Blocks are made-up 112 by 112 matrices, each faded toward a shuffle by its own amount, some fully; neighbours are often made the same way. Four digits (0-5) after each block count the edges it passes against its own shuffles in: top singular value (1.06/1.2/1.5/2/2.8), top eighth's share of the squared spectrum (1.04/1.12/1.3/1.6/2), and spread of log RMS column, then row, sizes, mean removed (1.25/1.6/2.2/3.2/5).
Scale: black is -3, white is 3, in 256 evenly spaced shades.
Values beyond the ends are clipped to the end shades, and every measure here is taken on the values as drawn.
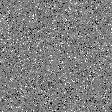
2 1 0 0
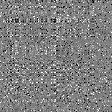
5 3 2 3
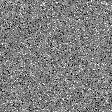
0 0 0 0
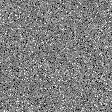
0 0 0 0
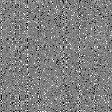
5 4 3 2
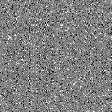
4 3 2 1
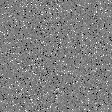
2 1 0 0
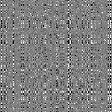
5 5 4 3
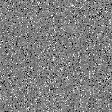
4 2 2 1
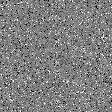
2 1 0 0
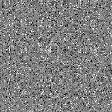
4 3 1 1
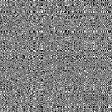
5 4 3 3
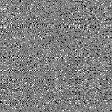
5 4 2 3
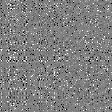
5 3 2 2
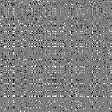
5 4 3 3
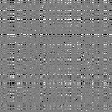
5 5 3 4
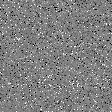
2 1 0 0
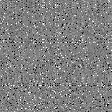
4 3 1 2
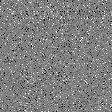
3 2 0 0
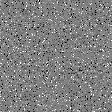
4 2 1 1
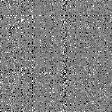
2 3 4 3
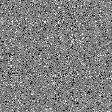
1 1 2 1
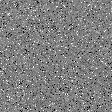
0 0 0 0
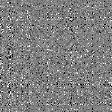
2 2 3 3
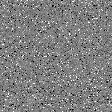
3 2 0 1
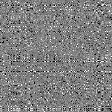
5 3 2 3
